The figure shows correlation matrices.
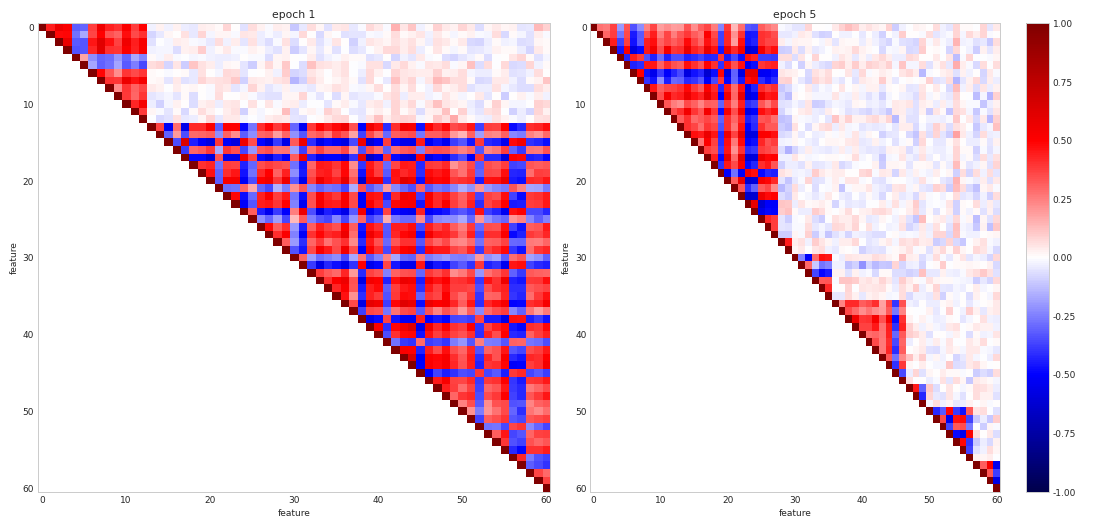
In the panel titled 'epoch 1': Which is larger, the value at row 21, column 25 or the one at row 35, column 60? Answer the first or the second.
the second
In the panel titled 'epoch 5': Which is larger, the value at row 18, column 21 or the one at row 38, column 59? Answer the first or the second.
the first
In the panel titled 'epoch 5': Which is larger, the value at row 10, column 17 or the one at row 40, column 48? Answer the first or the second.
the first
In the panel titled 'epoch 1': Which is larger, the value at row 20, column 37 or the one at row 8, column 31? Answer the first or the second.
the first
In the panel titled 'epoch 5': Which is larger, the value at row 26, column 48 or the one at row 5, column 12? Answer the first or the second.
the second
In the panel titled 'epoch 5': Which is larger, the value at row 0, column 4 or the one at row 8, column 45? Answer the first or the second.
the second
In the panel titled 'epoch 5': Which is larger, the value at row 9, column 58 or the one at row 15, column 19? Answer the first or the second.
the first
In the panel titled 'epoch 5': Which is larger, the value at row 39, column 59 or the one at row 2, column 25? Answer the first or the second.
the second
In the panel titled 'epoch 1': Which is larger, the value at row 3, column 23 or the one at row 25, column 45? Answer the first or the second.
the second
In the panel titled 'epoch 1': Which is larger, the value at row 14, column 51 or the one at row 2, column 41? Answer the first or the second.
the first
